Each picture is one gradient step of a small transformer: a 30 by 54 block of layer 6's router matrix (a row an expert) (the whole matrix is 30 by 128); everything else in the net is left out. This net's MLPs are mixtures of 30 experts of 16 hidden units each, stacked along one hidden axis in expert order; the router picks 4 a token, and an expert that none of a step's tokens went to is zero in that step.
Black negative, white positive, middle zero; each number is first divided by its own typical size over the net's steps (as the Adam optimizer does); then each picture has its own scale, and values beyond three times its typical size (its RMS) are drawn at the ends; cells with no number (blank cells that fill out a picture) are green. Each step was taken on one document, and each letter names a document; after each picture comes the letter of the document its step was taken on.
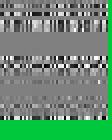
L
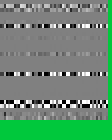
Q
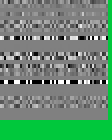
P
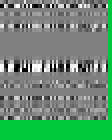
L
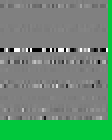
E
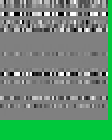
P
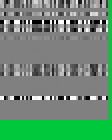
P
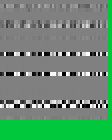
Q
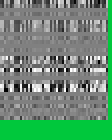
L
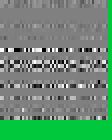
E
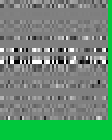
E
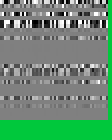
P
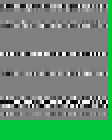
Q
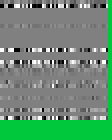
E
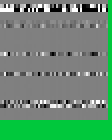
Q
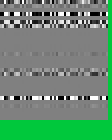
P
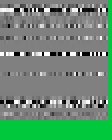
Q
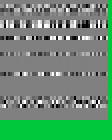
Q
